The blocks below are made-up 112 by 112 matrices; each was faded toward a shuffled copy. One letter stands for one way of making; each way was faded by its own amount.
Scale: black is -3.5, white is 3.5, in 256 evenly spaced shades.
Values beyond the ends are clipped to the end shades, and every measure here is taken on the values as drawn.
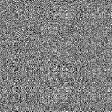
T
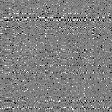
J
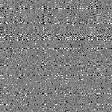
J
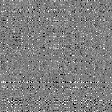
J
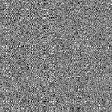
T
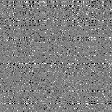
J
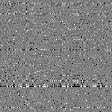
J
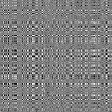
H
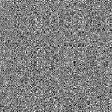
T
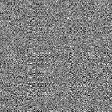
T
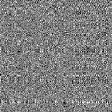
T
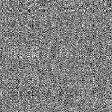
T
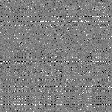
J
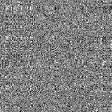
T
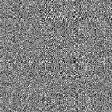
T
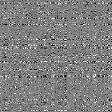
J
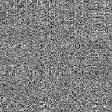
T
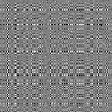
H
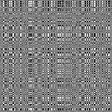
H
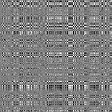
H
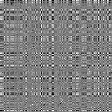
H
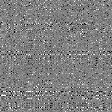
J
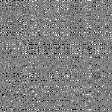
J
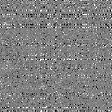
J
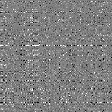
J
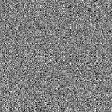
T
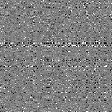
J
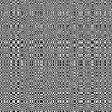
H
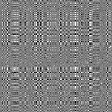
H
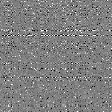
J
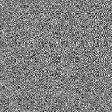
T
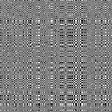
H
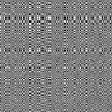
H
